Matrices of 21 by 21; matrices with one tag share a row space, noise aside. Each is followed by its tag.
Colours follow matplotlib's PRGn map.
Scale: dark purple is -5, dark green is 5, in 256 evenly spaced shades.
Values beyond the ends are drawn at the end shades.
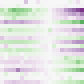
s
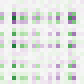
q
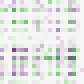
q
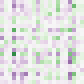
q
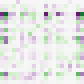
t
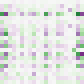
t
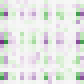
t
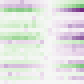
s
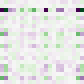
t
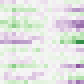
s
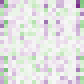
t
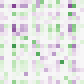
q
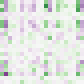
t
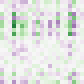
q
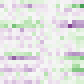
s
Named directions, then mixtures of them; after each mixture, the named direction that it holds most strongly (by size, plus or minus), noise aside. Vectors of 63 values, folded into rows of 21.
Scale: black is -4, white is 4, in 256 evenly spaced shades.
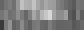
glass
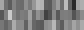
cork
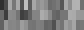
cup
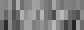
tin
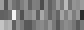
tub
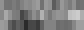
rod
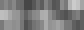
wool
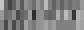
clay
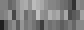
glass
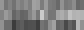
rod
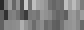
cup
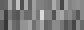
tin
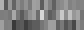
rod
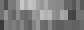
glass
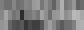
rod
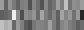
tub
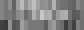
glass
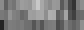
glass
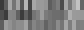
cup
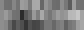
rod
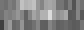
glass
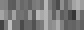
wool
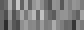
tin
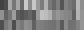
cup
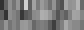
cup
